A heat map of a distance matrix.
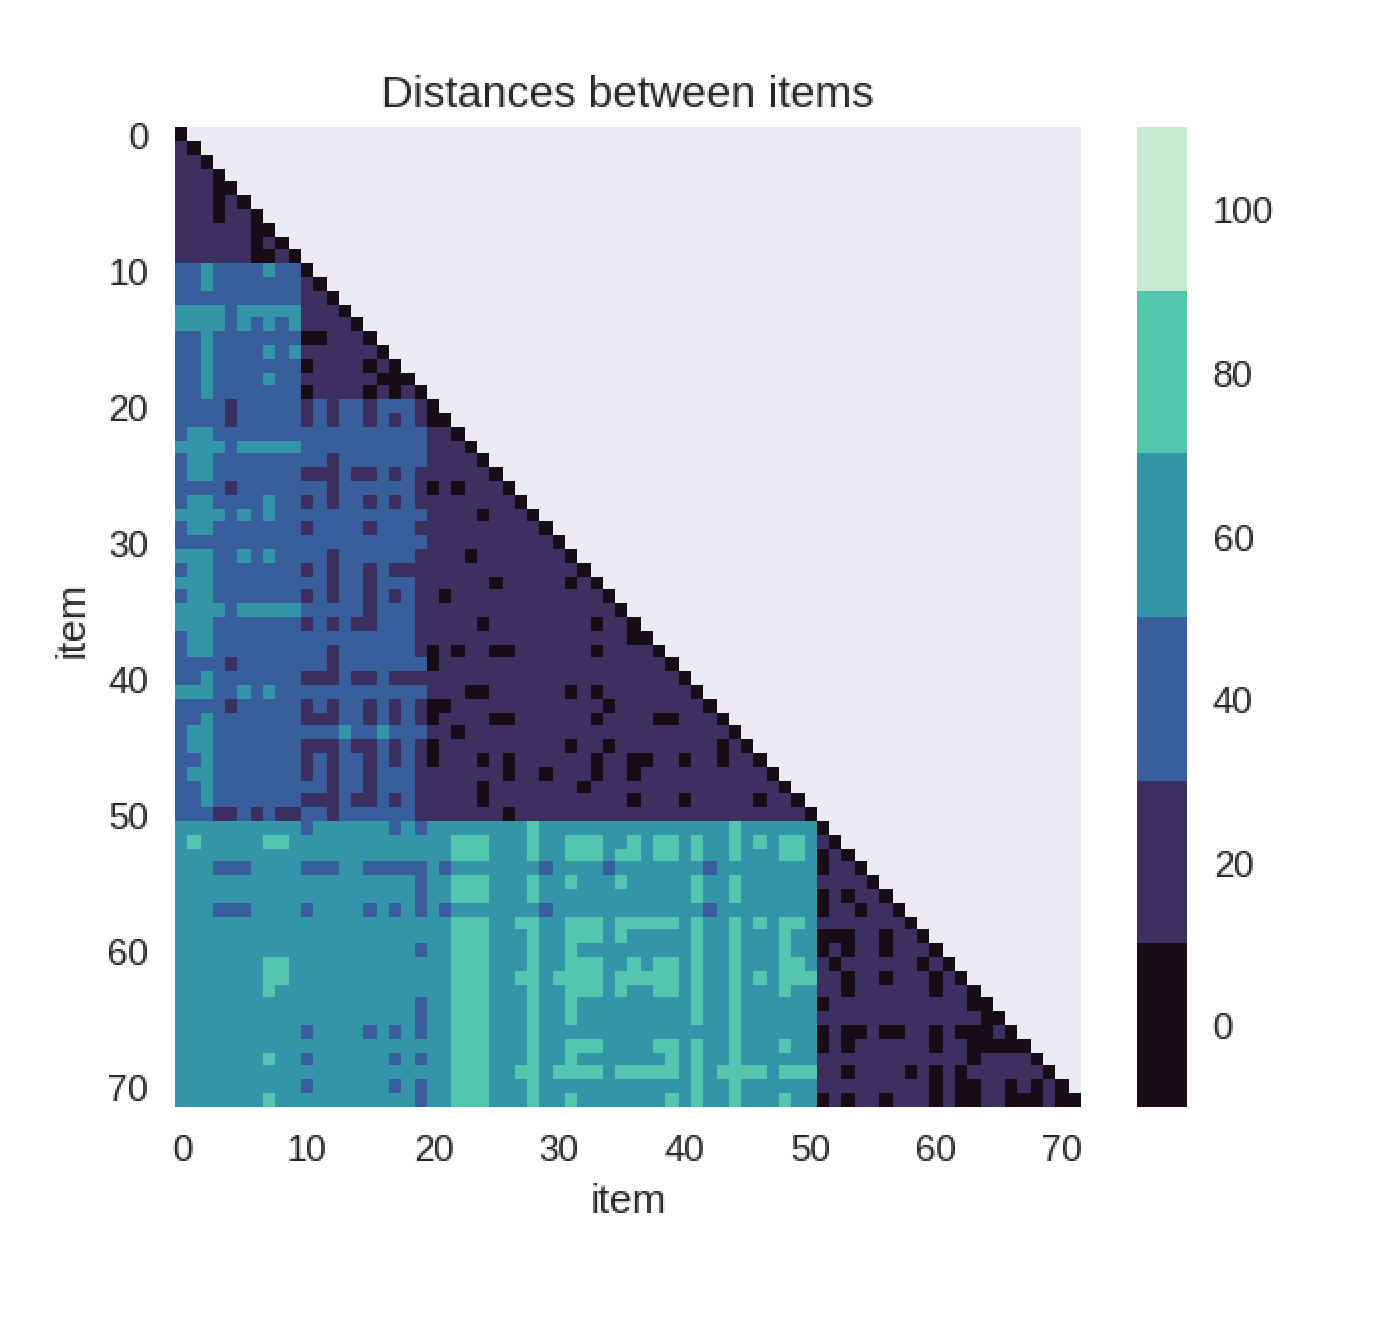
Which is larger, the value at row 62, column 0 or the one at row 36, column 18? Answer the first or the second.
the first
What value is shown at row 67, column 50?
60
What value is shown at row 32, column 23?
20
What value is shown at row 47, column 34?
20
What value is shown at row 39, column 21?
20
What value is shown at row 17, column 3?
40
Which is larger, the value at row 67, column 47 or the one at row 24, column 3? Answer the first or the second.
the first
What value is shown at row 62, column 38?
80
